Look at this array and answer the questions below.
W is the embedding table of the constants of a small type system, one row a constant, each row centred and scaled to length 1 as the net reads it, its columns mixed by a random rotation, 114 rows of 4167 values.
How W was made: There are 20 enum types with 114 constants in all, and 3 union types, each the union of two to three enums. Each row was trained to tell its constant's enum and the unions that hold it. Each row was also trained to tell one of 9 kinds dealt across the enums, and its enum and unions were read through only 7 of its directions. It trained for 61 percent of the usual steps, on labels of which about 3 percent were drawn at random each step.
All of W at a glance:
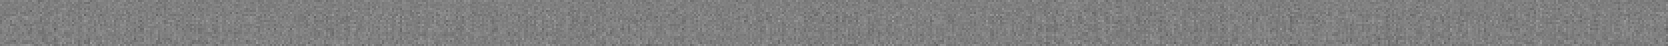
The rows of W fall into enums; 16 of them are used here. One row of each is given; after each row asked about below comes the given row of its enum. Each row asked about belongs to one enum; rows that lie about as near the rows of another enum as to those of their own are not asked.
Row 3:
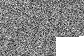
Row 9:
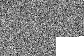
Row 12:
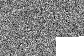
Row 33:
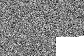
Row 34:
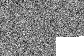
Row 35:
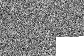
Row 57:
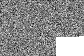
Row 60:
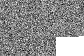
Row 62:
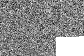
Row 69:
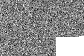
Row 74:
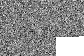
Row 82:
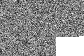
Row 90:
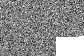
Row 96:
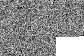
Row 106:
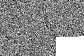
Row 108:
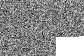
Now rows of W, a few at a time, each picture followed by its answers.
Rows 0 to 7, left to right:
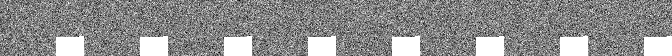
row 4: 90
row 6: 106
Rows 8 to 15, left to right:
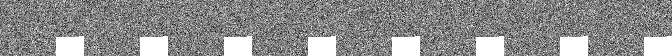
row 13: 9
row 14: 106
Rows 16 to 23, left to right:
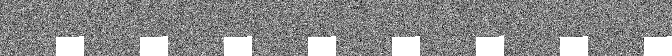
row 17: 9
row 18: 34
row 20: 96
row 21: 69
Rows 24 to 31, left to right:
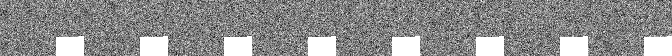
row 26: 74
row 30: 60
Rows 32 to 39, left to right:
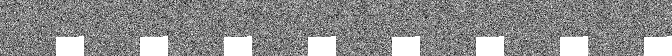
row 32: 90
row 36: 96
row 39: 106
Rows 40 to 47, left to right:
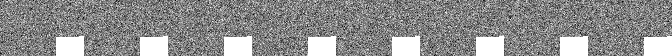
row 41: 3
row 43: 35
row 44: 3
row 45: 90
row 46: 9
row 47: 74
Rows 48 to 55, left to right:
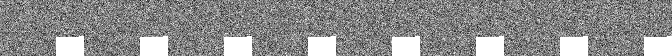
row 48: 90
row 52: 34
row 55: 3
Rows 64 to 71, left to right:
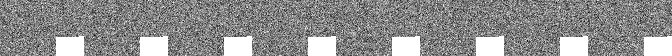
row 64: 74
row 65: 34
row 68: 35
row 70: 74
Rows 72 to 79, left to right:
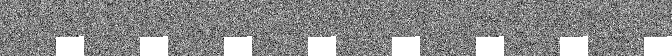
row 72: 60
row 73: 74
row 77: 60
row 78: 34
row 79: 35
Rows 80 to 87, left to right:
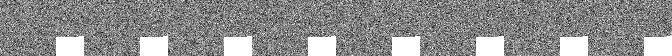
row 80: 90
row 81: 34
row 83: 106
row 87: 69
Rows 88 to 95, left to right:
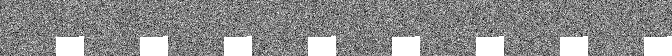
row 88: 82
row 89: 69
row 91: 3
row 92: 35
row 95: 82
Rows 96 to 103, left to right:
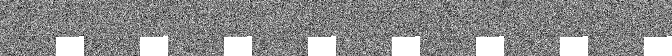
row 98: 96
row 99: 3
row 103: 74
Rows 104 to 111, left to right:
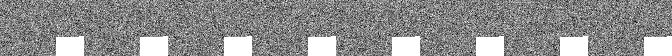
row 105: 108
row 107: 96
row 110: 3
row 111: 35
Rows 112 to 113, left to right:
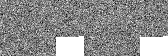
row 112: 35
